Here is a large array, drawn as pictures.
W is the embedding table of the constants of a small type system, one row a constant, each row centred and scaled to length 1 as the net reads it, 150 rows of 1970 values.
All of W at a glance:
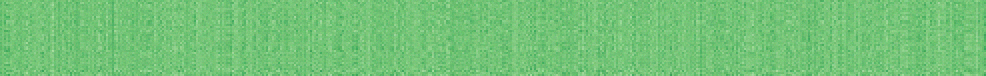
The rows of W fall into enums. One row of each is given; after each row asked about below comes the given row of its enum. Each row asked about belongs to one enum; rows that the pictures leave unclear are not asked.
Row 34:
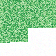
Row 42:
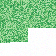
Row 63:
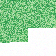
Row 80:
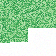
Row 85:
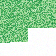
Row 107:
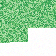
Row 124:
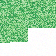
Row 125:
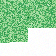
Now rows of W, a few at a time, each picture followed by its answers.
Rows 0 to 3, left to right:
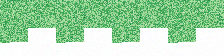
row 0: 63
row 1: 125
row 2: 125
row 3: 85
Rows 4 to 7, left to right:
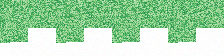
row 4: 42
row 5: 124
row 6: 124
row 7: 80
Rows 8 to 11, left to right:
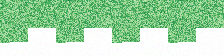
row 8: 107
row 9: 63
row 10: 124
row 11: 63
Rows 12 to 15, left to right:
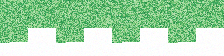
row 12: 125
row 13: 63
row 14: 124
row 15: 107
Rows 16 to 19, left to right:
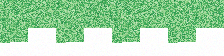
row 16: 80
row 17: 107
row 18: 80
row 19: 125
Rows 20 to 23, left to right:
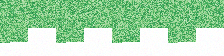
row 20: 124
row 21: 80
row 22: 42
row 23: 125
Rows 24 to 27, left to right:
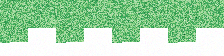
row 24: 63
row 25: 85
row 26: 124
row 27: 125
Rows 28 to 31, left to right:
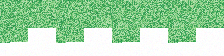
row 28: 85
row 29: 63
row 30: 42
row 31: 42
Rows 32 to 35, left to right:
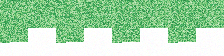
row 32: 63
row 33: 124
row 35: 34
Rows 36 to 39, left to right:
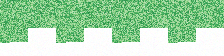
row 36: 63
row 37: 124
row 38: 63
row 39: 125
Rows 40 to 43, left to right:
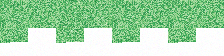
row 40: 42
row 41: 34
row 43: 42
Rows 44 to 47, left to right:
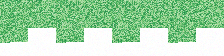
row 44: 85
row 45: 42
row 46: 42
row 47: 80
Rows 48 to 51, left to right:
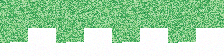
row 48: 124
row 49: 80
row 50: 124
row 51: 85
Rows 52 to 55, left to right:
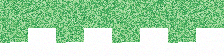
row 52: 80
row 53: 125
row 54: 107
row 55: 80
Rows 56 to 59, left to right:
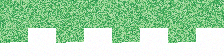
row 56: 42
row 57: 85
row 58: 125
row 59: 107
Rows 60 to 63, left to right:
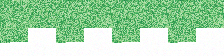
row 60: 42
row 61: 63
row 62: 63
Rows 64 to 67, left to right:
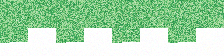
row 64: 125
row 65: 42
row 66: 34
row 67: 63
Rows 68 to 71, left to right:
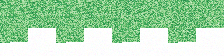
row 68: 124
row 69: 124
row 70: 80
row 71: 34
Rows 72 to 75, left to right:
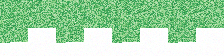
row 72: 85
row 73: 125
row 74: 80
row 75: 80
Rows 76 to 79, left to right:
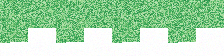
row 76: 80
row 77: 42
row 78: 80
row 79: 85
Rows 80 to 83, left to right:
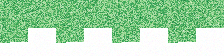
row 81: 85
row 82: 125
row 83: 34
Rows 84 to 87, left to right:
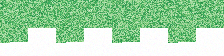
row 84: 107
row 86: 42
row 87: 124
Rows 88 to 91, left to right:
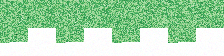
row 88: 125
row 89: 125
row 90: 63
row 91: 124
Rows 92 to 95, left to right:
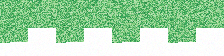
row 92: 85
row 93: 85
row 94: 124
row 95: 80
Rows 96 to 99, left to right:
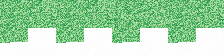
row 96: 85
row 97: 85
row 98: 80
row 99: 85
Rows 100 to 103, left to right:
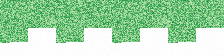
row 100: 63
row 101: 124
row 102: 63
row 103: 34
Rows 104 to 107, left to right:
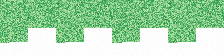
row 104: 125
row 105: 107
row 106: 85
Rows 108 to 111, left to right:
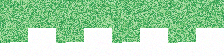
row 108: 42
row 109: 63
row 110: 80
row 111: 107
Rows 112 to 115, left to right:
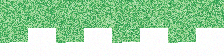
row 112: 125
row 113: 63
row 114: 34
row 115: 107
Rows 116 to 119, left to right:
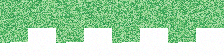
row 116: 85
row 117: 124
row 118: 125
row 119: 80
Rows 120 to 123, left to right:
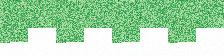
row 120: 34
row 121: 42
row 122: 125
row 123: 63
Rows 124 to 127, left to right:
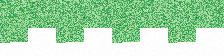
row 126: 85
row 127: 125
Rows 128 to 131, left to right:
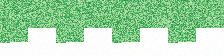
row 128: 80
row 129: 124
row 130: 63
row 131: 34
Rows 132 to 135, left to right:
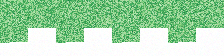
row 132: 125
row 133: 63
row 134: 125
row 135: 80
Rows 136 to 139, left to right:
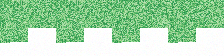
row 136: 42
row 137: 42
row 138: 63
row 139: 80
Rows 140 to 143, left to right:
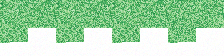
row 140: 107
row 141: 107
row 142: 107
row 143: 63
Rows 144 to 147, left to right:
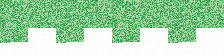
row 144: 42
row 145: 85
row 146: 42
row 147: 85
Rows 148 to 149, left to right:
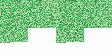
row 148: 85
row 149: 34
